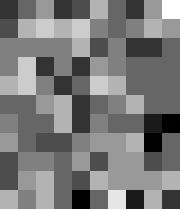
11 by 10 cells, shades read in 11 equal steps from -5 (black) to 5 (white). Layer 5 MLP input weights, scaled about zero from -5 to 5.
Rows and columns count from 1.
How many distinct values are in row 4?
5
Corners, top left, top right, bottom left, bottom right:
-3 5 2 -3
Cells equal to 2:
17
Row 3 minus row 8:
-1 1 2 2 2 -3 -1 -5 2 0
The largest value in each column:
2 3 3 2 3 3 4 2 2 5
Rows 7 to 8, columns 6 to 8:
0 -1 -1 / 1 1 2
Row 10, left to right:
-2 1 2 -1 -2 2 1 1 1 2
